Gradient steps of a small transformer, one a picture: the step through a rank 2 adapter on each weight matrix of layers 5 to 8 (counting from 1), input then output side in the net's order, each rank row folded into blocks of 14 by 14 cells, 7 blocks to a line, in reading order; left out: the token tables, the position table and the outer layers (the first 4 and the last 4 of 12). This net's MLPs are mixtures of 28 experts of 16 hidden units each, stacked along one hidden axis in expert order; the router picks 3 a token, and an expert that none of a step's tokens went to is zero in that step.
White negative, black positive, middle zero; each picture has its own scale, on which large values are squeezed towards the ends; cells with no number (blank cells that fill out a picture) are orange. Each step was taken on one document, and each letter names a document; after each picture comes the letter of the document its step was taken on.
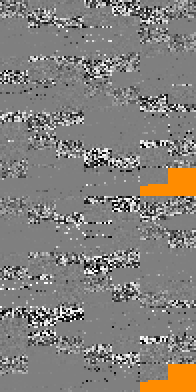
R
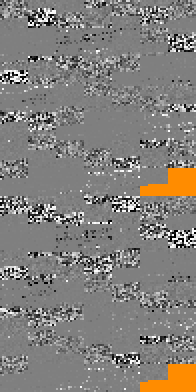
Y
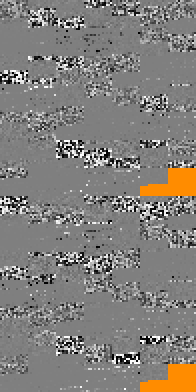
Y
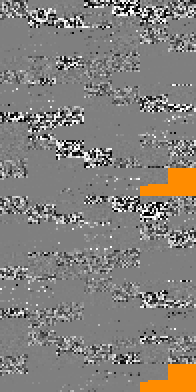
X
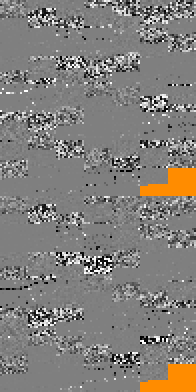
R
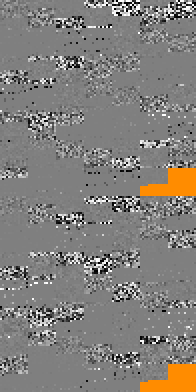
R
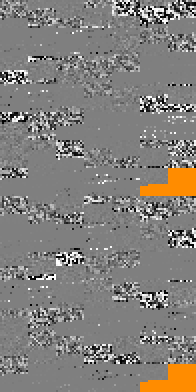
X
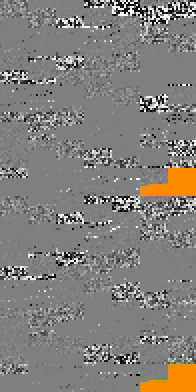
X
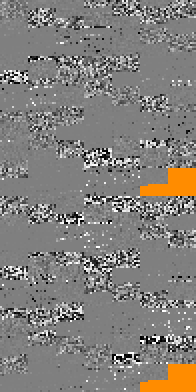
Y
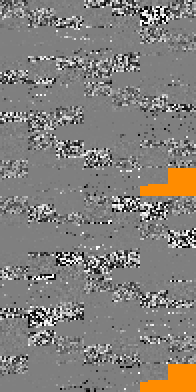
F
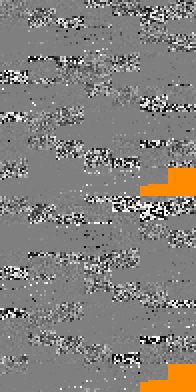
Y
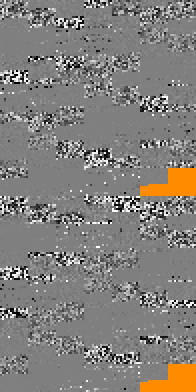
Y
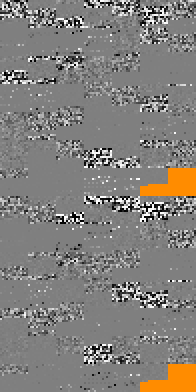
X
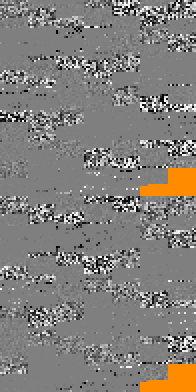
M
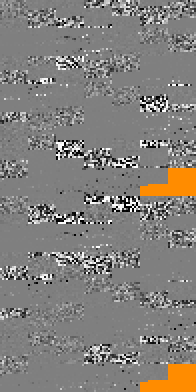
F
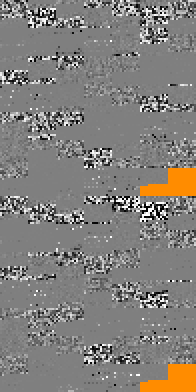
X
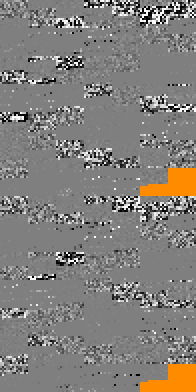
X
